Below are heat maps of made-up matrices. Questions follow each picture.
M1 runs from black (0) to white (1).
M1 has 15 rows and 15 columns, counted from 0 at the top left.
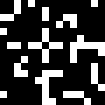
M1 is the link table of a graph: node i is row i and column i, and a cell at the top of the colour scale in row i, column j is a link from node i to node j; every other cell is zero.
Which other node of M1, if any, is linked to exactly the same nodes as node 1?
none
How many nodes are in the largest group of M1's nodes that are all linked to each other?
3
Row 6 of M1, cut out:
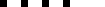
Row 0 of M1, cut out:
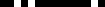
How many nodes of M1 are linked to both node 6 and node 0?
3
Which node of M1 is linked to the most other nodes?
node 6
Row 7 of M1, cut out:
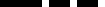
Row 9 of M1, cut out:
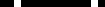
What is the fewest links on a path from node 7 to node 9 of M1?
3
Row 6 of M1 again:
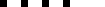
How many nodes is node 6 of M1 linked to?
11
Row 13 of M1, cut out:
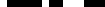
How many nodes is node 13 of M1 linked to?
5
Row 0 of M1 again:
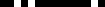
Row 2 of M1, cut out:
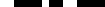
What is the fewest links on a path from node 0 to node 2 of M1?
1
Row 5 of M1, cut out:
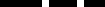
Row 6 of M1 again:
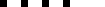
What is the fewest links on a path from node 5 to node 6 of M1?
1
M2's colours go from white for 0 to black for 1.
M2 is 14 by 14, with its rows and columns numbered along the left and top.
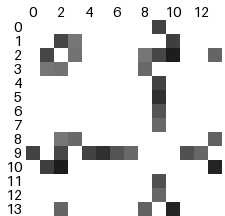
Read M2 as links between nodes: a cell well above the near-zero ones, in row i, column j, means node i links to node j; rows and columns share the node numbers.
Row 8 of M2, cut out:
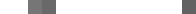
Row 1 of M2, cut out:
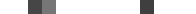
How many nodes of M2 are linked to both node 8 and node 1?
2
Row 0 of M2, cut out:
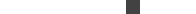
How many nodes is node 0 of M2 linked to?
1
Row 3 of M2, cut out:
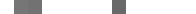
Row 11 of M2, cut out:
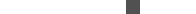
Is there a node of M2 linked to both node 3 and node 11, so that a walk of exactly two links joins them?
no
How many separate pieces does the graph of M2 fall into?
1
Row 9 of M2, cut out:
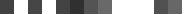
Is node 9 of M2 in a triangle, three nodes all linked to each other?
no
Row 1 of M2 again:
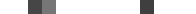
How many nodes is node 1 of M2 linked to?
3
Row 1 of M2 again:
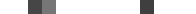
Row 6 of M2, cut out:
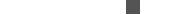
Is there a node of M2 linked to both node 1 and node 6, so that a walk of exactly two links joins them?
no
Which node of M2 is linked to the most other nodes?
node 9
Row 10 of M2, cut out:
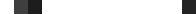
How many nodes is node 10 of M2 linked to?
3
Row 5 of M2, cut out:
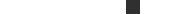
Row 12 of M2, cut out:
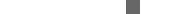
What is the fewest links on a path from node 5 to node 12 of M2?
2
